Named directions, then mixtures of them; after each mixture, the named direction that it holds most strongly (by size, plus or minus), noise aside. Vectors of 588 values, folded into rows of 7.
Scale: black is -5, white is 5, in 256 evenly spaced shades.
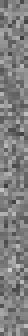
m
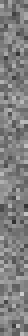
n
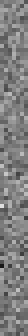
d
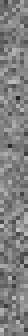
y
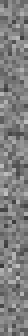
m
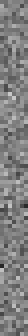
d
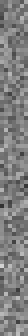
d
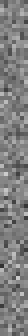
d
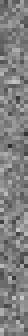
y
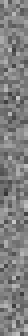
n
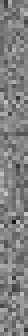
y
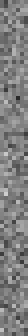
y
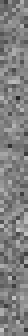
y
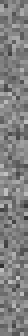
d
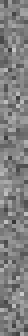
n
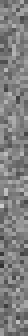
d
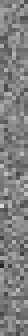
d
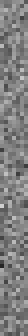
d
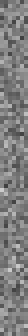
m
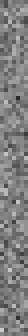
y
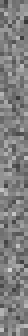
m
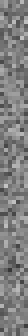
m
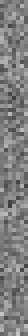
m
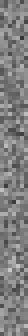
m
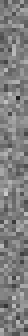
y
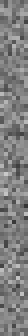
m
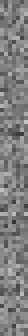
m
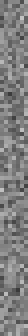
m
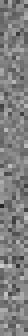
d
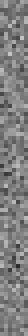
m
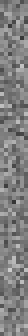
m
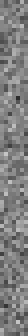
y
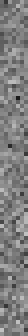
y
